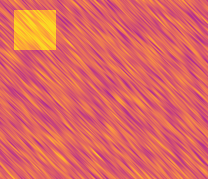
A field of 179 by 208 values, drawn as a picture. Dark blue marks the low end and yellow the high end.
Overall the values sit about 60% of the way up the scale. The ninth with the highest average is the top left. In the top left lies a patch that is higher than the rest.
